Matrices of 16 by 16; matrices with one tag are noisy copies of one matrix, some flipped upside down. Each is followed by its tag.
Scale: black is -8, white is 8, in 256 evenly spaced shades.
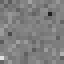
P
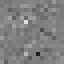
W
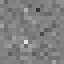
W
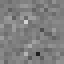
W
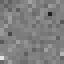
P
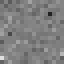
P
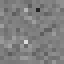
W
